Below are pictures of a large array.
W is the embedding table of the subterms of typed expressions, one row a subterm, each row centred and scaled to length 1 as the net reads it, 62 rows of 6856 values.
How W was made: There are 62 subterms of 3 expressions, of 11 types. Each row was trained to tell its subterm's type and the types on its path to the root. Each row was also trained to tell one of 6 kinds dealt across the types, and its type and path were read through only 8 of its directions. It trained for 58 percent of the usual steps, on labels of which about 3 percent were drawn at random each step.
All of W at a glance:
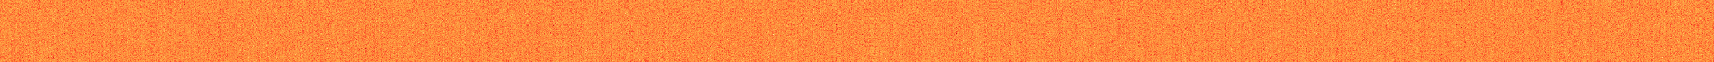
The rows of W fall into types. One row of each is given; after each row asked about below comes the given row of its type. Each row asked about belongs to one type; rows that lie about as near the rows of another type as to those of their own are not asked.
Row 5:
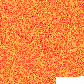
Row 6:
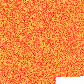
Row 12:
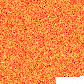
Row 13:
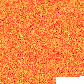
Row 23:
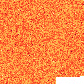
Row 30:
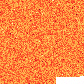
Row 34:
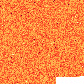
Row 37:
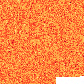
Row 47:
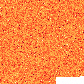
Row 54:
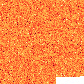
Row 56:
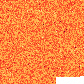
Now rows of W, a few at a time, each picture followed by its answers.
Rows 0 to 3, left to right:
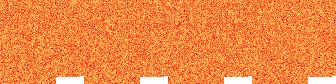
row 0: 34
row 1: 5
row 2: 56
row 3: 23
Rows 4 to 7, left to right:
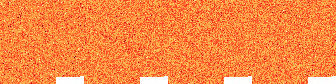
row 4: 34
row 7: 34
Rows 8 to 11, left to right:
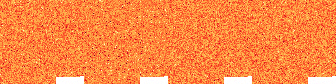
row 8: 56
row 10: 12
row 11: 56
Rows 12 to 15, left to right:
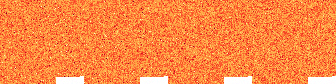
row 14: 47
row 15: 6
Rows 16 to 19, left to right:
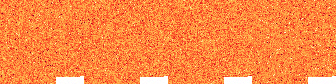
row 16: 23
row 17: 37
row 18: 37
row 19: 47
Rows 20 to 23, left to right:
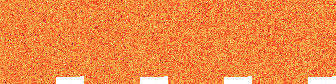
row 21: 6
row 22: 54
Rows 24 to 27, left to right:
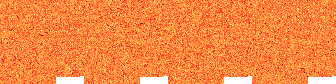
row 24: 5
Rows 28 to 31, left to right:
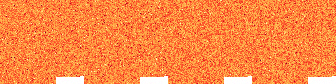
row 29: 34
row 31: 37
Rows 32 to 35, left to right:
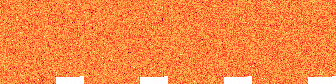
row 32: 12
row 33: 5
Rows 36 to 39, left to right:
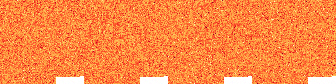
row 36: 54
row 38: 56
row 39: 12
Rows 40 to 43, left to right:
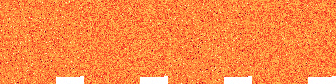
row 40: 56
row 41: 23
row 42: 23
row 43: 13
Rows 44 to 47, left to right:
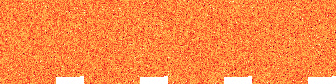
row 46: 23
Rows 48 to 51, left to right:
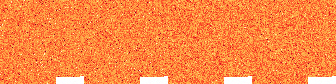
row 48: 37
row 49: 5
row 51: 47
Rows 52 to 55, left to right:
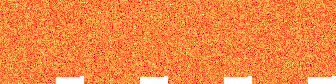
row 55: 30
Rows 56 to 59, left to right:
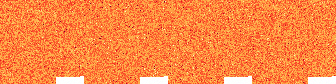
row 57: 30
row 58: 34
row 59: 37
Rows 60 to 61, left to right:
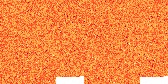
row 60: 47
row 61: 12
